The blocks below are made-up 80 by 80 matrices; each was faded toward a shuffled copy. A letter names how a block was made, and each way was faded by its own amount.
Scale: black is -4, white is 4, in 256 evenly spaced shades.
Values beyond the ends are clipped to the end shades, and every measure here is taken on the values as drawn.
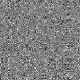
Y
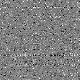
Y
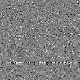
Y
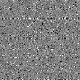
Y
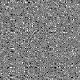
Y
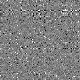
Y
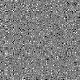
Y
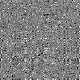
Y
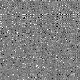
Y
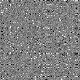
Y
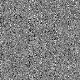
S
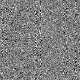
S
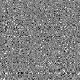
Y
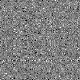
Y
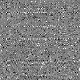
Y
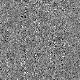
S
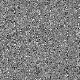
S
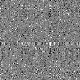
Y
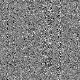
S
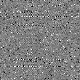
Y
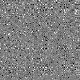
Y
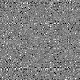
Y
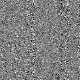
S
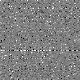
Y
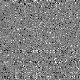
Y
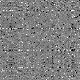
Y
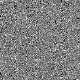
S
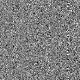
S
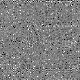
Y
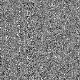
S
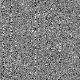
S
